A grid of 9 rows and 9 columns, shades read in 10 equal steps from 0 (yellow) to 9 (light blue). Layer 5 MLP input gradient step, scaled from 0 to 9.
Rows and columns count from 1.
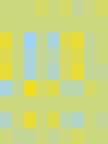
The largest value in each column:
8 5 9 5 8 6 7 5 5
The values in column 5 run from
2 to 8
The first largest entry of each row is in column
7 1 3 3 3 1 1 1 2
